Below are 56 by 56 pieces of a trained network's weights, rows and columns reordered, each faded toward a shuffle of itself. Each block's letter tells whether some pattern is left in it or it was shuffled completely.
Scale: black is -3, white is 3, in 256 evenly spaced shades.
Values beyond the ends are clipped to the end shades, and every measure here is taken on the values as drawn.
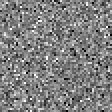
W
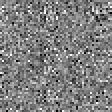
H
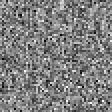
H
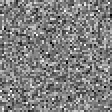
W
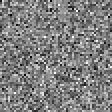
W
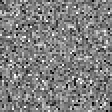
W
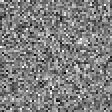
W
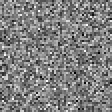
W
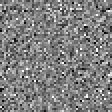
H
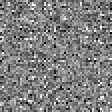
H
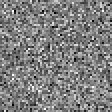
W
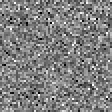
H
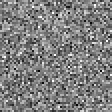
W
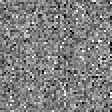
H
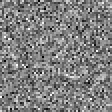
W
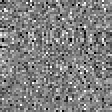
H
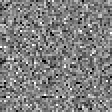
H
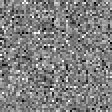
H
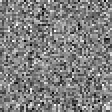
H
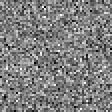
W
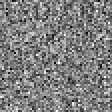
H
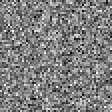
H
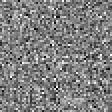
H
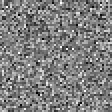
W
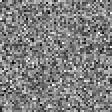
W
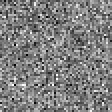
H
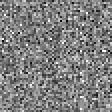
H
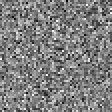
W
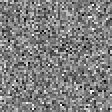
W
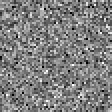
W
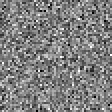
H
